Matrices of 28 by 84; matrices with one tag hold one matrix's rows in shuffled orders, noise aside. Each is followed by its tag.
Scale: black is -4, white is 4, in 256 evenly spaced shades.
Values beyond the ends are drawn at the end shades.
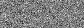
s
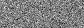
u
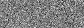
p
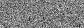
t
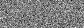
t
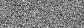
s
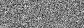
s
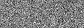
p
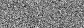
u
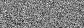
s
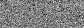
t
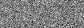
p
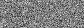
s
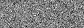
p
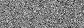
p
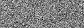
u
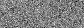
u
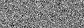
u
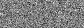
t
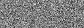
p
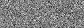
p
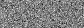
u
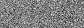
p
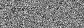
s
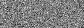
s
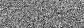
t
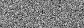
u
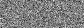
t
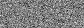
t
